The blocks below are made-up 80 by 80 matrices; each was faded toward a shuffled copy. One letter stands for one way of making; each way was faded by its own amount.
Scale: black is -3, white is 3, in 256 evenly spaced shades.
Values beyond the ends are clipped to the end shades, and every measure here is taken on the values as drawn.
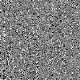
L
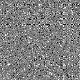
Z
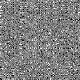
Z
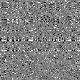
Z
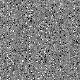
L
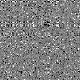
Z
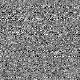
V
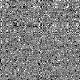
Z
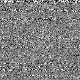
V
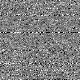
V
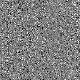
L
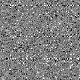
Z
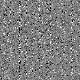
L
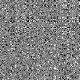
Z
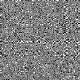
Z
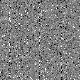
L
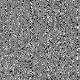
L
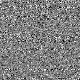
V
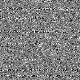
V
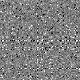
Z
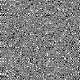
Z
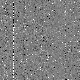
L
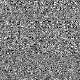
V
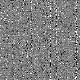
L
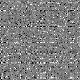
Z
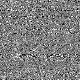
V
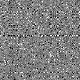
Z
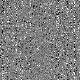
L
